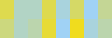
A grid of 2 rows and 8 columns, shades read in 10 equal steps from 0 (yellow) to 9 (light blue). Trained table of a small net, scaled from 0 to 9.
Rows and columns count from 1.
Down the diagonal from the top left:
2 7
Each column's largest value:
4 7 7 2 9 3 9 6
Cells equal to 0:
1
